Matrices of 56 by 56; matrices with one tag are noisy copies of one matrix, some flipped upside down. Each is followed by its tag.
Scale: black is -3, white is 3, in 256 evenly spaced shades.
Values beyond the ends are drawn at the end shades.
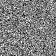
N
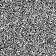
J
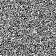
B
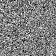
N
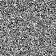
B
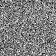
J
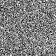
J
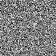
B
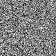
N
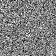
N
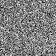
J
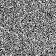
J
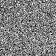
J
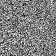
N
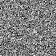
B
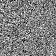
N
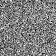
J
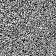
N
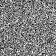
J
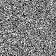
N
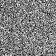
J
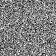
J
